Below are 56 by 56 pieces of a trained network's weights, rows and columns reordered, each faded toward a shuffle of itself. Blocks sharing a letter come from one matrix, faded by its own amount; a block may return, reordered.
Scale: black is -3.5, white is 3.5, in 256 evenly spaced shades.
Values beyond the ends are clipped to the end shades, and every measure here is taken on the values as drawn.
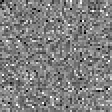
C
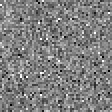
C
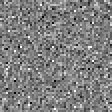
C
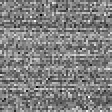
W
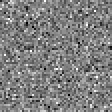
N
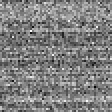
W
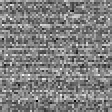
W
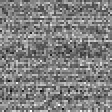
W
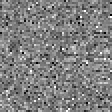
N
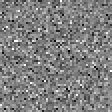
N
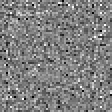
C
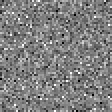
N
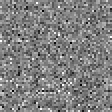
C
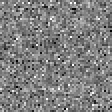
N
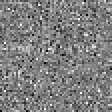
N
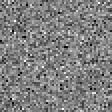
N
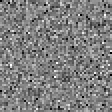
N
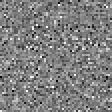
N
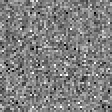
C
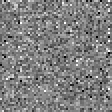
C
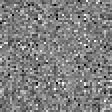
C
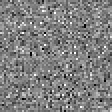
C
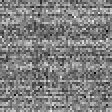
W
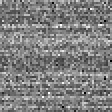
W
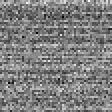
W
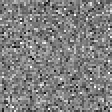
N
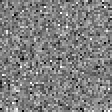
C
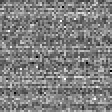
W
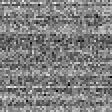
W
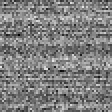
W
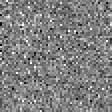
C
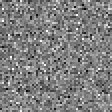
N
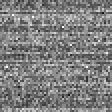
W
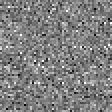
C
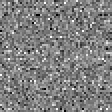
C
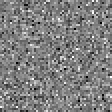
N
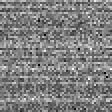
W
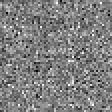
N
